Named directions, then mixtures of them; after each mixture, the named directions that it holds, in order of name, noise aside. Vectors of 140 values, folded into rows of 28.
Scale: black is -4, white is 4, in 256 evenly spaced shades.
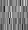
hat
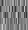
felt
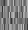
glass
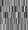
felt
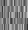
glass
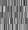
glass, hat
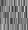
felt, glass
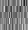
hat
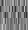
felt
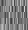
felt, glass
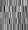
felt, hat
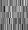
hat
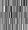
hat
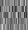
felt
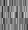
felt, glass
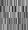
felt, hat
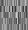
felt, hat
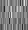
hat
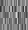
felt, hat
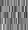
felt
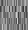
felt, hat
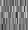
felt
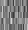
glass
